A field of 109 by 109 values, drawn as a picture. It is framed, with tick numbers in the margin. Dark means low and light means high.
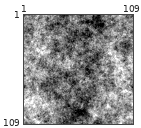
There are no regular stripes. The histogram is bell-shaped. No single row or column stands out from its neighbours. The texture is blotchy. No overall slope runs across the table.
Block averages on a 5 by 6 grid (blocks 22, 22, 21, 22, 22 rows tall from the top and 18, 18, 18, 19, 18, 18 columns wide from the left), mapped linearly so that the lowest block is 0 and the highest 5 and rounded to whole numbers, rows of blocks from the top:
3 2 1 0 1 3 / 4 3 1 1 3 2 / 4 2 2 1 3 5 / 4 1 1 1 3 4 / 5 3 0 1 3 4
